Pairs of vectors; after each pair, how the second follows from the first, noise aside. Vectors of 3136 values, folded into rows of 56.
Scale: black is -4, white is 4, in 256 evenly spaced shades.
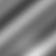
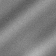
shrunk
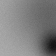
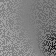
partly zeroed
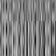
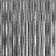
negated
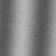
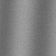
shrunk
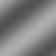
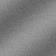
shrunk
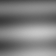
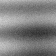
negated
